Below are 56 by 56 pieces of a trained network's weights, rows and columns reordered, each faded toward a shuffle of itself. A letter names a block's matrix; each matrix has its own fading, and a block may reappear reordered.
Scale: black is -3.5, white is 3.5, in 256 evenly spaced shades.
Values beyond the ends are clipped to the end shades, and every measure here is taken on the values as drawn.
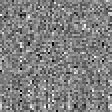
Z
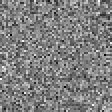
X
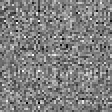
Z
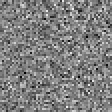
X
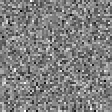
X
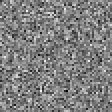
X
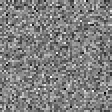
X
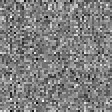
Z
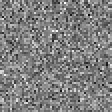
X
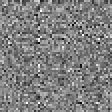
Z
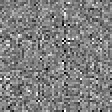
Z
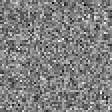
X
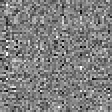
Z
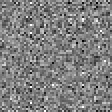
Z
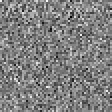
X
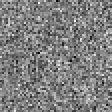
X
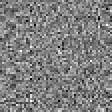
Z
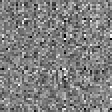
Z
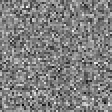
X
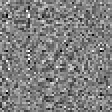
Z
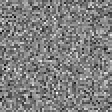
X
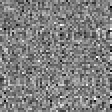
Z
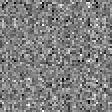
Z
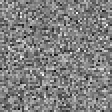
X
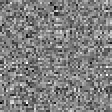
Z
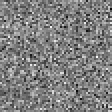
X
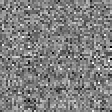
Z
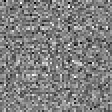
Z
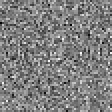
X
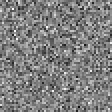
X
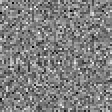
X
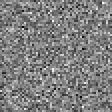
X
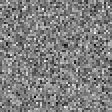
X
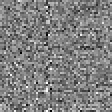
Z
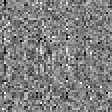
Z
